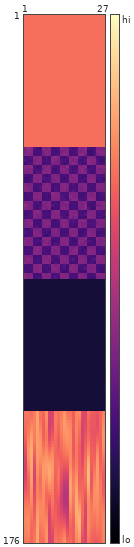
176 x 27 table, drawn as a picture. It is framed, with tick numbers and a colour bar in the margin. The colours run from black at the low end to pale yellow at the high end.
The table splits into 4 rows of 1 panel. Panel 1,1: high, flat. Panel 2,1: low, checkered. Panel 3,1: very low, flat. Panel 4,1: high, streaked downward.
